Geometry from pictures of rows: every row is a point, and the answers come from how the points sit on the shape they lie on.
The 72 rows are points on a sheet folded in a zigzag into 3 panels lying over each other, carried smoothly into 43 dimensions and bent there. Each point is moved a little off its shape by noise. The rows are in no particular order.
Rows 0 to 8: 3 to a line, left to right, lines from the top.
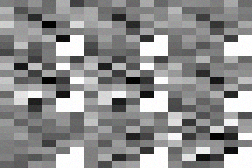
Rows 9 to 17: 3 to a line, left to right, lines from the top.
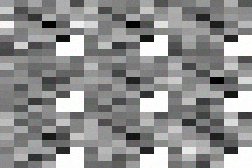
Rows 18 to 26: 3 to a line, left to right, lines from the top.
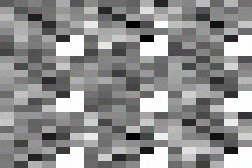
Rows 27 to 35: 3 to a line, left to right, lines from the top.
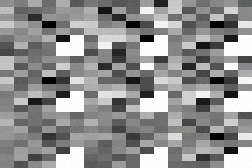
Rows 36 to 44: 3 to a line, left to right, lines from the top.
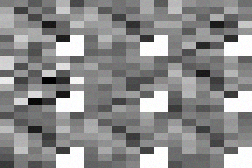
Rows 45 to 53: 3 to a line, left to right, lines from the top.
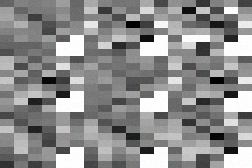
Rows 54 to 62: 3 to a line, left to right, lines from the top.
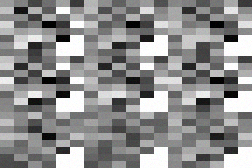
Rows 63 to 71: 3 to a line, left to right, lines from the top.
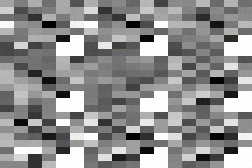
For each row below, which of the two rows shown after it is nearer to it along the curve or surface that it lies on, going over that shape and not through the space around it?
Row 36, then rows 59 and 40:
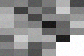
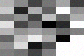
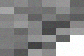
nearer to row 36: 59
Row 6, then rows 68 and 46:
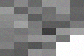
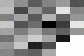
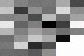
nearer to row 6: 68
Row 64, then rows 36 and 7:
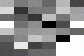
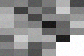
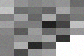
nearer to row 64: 36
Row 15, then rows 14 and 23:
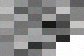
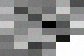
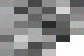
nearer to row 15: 23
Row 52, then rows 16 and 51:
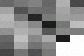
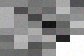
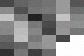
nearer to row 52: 51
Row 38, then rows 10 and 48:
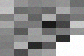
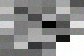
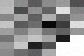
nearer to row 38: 48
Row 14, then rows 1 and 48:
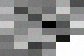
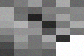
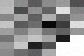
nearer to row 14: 48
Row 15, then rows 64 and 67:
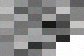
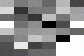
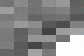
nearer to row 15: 67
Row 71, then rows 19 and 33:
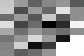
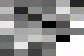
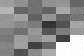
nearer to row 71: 33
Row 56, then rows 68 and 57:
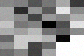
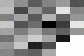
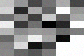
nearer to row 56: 57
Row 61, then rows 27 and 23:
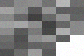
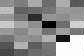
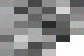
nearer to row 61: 27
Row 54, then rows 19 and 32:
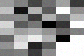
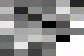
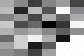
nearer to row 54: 32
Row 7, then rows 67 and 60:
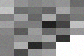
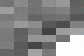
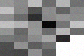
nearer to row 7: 67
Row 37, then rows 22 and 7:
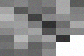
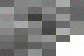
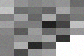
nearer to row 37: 22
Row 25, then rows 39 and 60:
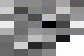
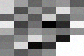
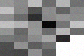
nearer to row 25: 39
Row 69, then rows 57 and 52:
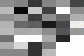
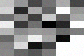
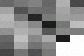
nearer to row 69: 57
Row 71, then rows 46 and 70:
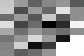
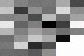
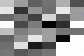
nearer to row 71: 70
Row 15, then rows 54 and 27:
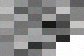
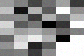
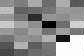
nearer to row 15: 54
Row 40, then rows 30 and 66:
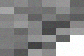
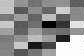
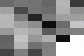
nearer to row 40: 30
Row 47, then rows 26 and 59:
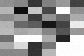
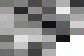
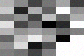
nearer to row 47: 59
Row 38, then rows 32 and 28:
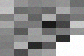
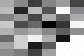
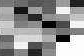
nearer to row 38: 32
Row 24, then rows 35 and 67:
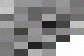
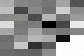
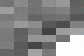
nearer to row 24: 67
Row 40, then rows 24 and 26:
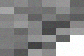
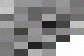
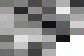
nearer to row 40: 24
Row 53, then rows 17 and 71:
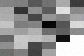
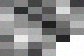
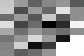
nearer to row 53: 17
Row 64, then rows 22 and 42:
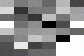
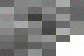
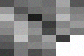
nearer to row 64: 42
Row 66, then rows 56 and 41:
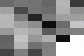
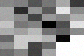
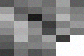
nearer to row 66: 41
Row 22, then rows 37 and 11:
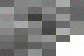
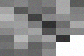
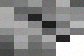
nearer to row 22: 37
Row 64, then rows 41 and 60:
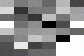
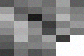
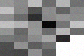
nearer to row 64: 60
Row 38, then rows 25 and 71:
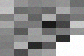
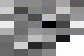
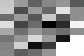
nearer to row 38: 71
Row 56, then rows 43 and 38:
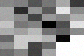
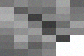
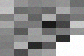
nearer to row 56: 43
